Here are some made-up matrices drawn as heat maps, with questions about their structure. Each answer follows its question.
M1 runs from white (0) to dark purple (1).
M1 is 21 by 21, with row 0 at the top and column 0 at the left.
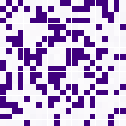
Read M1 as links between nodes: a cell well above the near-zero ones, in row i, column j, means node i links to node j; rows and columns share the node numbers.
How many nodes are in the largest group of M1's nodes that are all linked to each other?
5
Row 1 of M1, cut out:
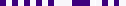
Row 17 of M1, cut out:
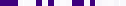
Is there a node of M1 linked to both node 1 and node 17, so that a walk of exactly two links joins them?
yes
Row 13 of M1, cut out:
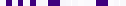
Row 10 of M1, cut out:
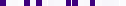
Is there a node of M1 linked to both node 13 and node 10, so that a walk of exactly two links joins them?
no
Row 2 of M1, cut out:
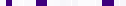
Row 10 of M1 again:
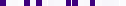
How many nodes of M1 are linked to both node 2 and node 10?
1
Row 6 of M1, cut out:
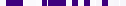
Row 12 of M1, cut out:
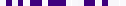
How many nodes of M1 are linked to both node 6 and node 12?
7
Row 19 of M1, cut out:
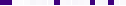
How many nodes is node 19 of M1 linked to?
5
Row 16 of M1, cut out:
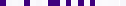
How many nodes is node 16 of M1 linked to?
7
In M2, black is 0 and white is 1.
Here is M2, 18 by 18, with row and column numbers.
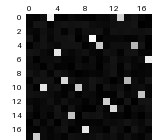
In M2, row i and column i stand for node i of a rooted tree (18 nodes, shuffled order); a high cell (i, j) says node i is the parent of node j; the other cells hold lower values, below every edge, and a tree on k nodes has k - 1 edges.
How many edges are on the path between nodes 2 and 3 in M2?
5
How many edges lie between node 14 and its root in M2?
3
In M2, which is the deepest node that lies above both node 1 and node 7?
9
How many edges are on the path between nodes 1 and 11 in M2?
9
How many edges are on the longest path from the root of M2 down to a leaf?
6
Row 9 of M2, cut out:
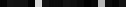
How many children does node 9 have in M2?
2
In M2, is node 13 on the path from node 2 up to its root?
no
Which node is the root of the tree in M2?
0
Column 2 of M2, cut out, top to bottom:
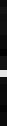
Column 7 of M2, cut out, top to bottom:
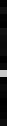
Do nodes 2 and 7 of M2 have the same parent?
yes
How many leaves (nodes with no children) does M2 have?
5
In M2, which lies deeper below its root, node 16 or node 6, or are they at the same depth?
the same depth
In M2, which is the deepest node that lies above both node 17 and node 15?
9
